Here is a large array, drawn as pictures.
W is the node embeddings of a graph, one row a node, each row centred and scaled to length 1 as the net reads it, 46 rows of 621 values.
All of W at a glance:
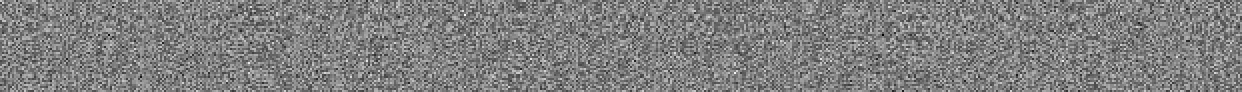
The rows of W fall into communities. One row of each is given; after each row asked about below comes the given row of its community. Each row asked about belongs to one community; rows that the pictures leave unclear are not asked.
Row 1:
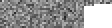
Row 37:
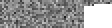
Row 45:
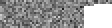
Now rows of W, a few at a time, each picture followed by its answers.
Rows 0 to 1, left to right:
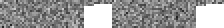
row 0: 37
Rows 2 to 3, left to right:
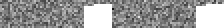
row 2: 45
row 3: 1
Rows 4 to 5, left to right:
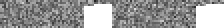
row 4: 45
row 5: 45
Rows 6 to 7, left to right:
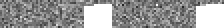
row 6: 45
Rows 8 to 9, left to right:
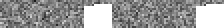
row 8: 37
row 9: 37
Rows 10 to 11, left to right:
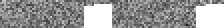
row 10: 1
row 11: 45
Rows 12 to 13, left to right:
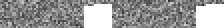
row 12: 45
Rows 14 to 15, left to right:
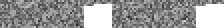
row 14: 45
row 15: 45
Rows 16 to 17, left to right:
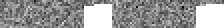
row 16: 37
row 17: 1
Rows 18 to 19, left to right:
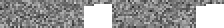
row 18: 37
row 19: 37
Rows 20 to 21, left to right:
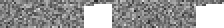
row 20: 45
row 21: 1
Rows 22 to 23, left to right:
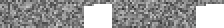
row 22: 45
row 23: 1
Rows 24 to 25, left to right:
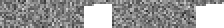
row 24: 45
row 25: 1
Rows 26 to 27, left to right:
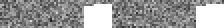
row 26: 45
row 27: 37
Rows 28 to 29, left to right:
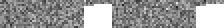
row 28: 45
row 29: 1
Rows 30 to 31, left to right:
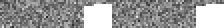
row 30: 45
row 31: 37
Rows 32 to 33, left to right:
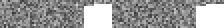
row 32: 1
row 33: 37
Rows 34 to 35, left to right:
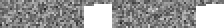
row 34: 1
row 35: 37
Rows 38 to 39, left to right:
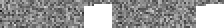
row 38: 37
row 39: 45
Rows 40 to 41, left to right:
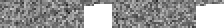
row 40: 37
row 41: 45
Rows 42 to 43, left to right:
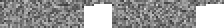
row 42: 37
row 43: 1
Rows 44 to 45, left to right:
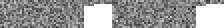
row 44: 37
